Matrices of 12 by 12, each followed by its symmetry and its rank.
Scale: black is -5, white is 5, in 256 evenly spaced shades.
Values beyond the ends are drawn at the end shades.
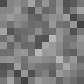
symmetric, full rank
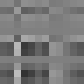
neither, rank one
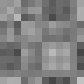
symmetric, rank two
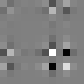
symmetric, rank one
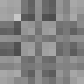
symmetric, rank two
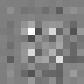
symmetric, rank two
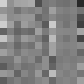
neither, rank two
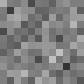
symmetric, full rank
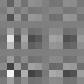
neither, rank one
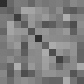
symmetric, full rank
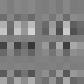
neither, rank one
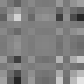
symmetric, rank one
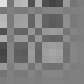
symmetric, rank one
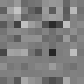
neither, rank two
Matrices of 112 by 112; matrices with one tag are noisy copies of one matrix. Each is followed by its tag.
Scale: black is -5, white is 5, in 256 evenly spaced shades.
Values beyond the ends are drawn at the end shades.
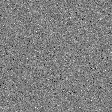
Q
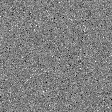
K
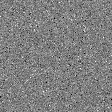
K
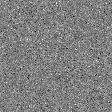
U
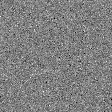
K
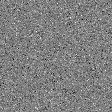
Q
